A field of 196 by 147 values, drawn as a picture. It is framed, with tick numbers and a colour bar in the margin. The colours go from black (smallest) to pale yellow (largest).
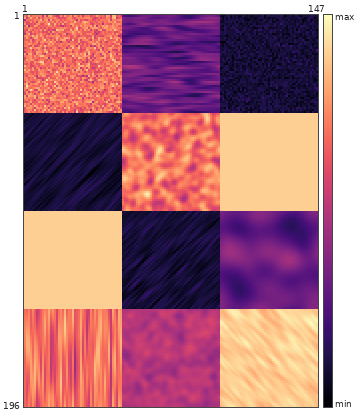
It is made of 4 by 3 panels. Panel 1,1: high, fine-grained. Panel 1,2: low, streaked across. Panel 1,3: very low, fine-grained, faint in contrast. Panel 2,1: very low, slanting up to the right, faint in contrast. Panel 2,2: high, blotchy. Panel 2,3: very high, flat. Panel 3,1: very high, flat. Panel 3,2: very low, slanting up to the right, faint in contrast. Panel 3,3: low, smooth. Panel 4,1: high, streaked downward. Panel 4,2: middling, blotchy, faint in contrast. Panel 4,3: very high, slanting down to the right, faint in contrast.
